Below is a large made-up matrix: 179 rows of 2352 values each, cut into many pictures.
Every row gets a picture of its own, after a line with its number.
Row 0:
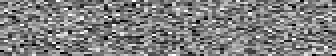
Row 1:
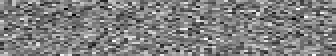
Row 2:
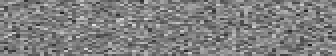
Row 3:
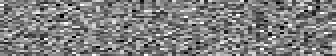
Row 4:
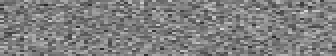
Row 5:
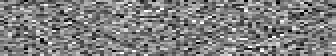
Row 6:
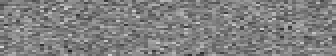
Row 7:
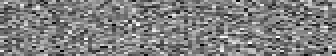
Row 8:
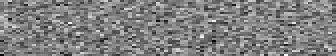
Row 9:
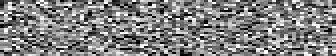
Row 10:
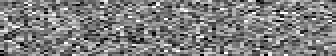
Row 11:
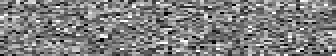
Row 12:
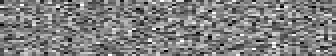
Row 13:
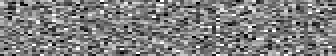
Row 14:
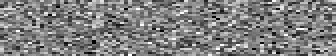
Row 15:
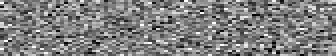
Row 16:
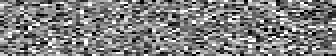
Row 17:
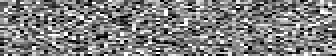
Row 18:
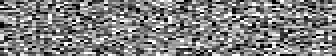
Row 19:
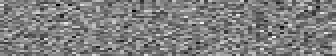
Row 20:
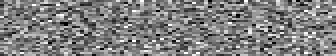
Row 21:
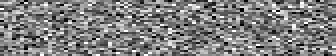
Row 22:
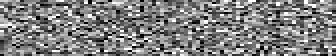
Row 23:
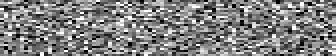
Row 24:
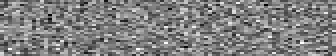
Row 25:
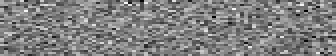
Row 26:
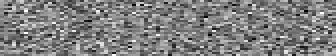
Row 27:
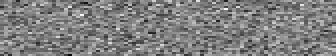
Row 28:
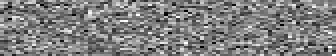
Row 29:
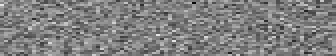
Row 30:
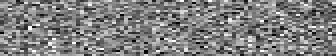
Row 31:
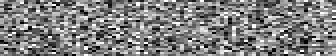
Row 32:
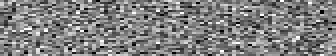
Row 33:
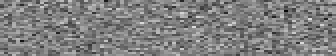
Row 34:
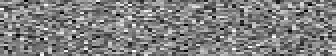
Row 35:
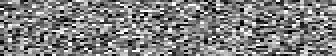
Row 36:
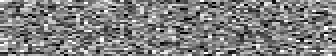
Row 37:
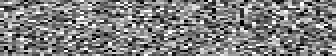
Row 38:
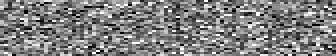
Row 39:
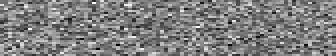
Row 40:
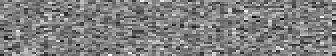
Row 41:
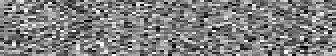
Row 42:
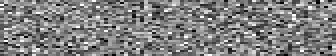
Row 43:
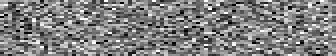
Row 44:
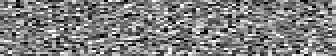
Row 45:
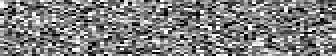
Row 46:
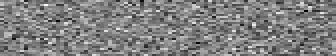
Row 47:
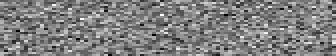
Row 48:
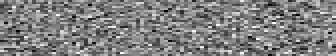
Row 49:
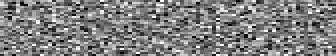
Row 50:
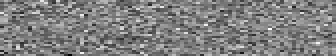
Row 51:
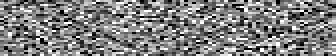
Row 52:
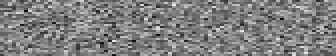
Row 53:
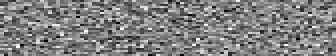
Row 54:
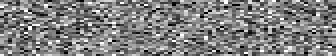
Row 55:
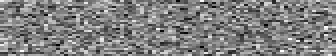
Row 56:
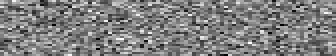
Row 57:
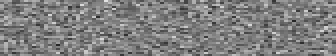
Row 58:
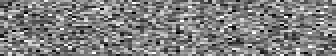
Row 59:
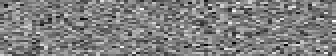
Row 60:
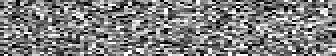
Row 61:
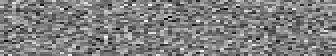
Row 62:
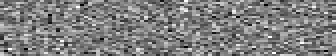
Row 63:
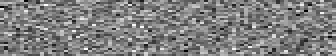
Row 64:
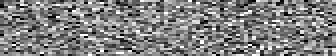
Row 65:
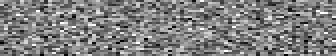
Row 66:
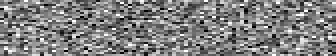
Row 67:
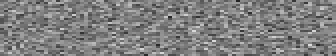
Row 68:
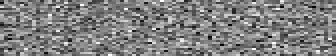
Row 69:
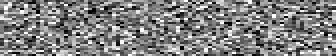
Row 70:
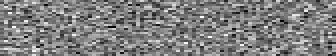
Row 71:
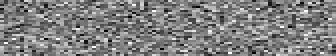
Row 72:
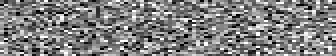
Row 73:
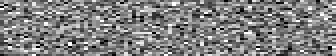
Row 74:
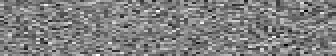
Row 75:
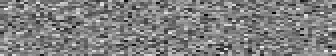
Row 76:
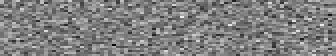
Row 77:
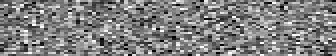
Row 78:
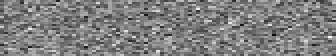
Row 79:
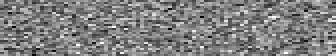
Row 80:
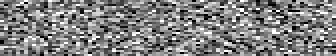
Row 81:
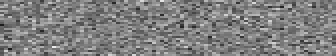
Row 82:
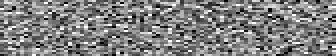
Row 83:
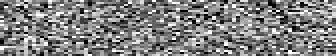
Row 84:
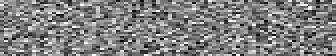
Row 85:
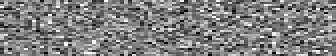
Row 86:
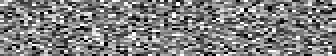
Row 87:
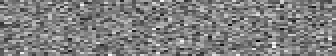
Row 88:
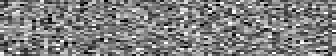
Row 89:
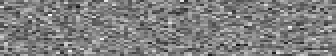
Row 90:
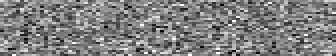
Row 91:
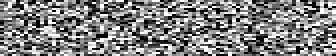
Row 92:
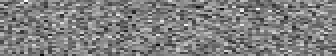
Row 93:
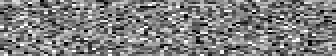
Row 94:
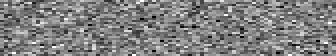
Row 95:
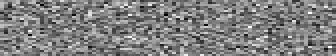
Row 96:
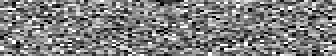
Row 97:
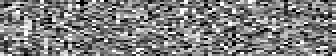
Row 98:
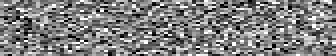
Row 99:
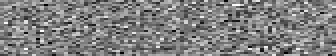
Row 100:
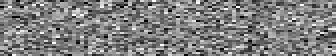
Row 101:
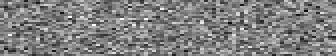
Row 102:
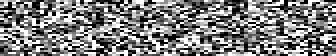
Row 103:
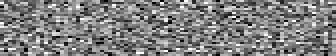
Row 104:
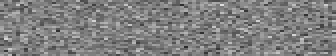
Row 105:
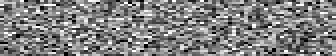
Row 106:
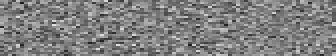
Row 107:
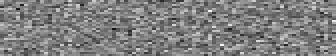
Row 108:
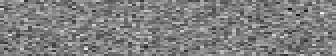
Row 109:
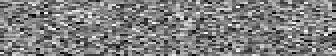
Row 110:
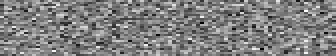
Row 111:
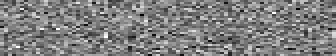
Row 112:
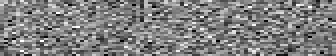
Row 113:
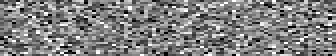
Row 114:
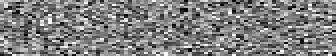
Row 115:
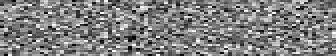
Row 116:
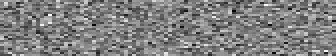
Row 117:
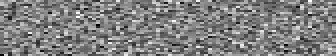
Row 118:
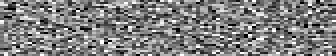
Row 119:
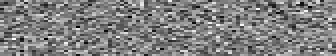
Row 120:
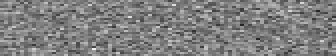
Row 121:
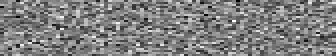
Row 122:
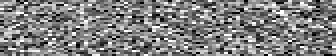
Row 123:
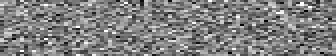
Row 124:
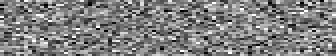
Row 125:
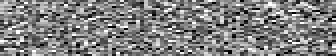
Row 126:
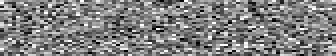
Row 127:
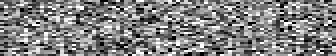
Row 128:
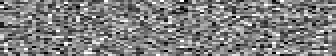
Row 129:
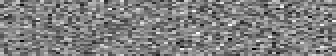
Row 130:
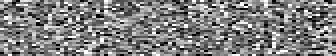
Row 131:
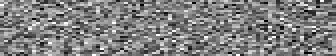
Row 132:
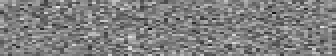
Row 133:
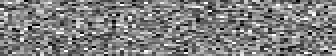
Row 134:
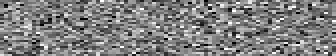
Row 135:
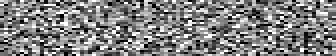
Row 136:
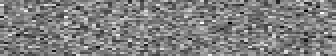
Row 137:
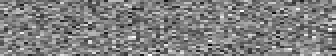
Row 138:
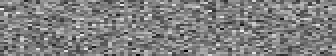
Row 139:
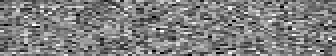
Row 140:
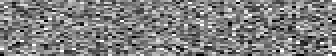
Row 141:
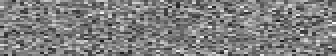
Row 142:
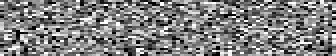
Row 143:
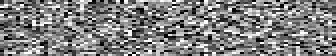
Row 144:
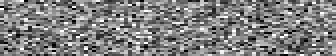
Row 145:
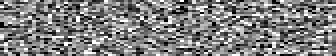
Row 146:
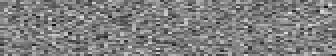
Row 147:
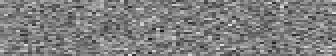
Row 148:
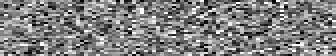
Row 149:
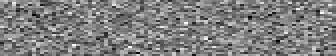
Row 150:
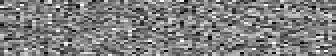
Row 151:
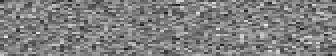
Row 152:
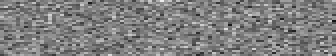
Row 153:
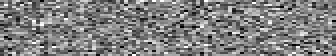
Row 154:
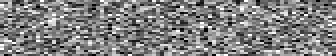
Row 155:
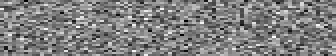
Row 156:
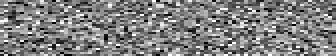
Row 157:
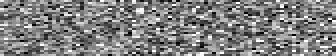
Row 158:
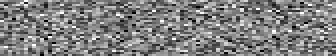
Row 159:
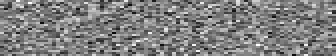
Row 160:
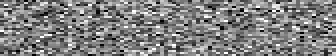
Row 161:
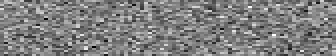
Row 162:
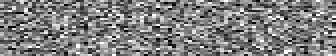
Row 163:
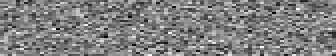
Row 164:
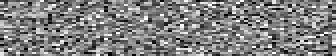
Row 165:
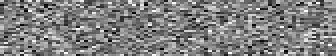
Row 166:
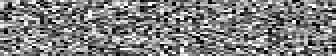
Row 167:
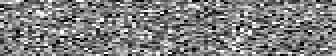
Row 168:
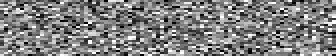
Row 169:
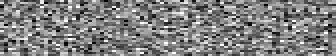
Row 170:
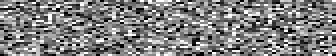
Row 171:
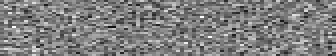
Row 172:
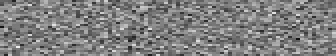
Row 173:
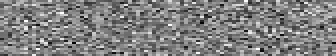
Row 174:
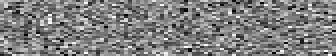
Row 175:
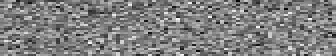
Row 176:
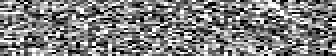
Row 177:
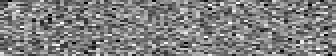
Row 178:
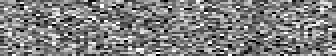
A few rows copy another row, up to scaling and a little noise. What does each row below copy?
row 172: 115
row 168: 137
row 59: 134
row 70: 171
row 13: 49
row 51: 5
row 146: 17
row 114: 174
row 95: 166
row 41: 26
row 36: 55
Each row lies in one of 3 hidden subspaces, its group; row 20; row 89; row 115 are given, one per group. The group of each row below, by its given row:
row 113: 89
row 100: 115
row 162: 20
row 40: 89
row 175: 115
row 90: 89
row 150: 89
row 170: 89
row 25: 20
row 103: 89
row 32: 115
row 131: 20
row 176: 20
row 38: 115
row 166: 115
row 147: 89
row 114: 89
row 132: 115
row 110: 20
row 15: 89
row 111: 115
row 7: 115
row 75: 115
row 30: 20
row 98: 89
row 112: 20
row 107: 89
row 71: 20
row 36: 89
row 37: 20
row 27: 115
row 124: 20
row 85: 89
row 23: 20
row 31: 20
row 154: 115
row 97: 89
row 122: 20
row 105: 20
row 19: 20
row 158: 20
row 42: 20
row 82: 20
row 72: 20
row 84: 20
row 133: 20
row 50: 115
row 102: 89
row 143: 89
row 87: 89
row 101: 20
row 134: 89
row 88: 89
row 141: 115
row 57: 89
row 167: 20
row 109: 115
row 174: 89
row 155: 20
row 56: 115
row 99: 20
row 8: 115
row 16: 20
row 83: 20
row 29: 20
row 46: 20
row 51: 20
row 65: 20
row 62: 89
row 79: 20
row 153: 89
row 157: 89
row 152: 89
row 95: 115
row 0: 115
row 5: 20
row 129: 89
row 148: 89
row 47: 89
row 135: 20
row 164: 89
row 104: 89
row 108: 20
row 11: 115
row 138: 20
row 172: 115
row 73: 20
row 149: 115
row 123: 20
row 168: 115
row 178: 115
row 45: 115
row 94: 89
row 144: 20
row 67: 115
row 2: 20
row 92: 20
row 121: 115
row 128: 89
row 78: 20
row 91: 115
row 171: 20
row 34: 20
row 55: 89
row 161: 20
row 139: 89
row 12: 89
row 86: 115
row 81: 89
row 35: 20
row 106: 115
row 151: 89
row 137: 115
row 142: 89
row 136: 20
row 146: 115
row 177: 89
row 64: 115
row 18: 89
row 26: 20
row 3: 20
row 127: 89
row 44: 115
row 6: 89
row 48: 20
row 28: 115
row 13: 115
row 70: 20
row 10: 115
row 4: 20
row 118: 115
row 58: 115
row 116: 89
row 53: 115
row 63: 20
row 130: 89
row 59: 89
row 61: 115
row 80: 20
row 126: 89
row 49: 115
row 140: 89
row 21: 20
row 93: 115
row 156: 115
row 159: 115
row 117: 115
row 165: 20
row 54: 20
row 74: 20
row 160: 20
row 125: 20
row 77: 89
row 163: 115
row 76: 89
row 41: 20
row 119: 20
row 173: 20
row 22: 115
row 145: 89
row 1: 115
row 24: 89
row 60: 115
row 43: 89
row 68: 89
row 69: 115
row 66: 20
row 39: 115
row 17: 115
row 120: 20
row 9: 115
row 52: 20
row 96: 89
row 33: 89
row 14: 89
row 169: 89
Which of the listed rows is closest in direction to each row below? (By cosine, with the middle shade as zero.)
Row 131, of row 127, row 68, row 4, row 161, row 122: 122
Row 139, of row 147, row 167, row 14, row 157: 167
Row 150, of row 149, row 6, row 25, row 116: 116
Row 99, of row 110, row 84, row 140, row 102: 110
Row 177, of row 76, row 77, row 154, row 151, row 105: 151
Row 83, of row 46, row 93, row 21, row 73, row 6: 73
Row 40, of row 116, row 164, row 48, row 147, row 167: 116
